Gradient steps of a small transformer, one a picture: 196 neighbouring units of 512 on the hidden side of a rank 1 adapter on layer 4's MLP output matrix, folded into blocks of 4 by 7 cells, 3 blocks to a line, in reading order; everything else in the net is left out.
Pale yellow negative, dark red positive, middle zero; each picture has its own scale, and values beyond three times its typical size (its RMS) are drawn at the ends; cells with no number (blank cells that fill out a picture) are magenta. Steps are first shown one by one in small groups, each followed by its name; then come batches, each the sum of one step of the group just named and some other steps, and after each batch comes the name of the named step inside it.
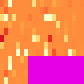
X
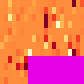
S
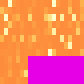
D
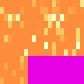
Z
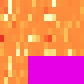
X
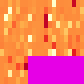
S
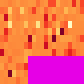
S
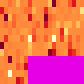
S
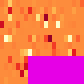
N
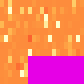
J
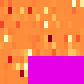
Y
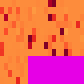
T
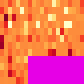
N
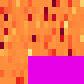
N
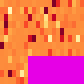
J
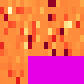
T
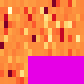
J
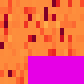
N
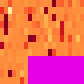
J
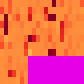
N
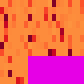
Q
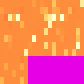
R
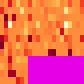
Q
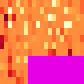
Q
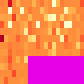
R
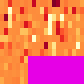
R
